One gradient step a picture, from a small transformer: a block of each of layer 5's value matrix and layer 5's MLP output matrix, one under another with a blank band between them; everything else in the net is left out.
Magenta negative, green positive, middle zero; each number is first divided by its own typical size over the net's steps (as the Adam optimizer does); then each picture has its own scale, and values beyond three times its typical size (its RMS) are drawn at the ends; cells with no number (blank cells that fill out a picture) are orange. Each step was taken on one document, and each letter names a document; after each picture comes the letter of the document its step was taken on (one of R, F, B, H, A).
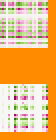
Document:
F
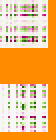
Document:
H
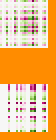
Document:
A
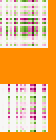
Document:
H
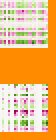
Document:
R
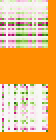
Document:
R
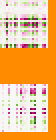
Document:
A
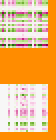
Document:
R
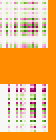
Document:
A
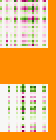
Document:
H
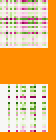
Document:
H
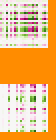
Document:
A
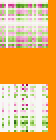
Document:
R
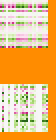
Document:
R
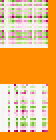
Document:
F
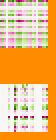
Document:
F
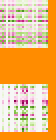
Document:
F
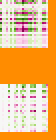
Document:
H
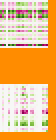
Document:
R
